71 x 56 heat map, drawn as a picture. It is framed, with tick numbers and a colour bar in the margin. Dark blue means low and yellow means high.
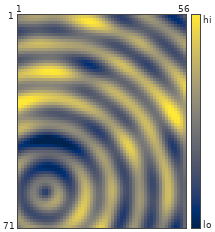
Lone odd cells: none. Average level on the scale: 50%. Rings: centred on the bottom left. Odd rows or columns: none. Mirror symmetry: none.
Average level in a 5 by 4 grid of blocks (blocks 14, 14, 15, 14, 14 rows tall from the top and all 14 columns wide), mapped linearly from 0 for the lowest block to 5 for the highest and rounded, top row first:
3 4 2 2 | 5 2 3 3 | 2 2 3 4 | 0 1 3 2 | 2 4 2 2
